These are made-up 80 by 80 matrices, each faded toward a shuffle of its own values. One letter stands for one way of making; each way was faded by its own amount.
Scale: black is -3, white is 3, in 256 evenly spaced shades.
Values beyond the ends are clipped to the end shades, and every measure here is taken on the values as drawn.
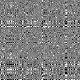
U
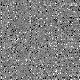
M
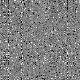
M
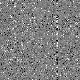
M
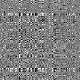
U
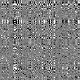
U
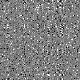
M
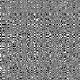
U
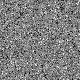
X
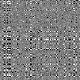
U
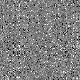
M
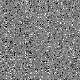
M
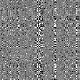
U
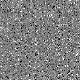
M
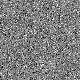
X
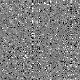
M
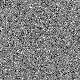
X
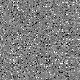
M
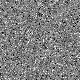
X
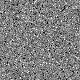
X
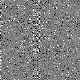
M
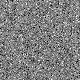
X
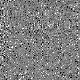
M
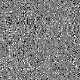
M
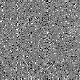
M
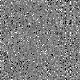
M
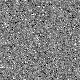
X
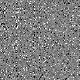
M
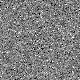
X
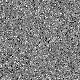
X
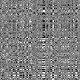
U
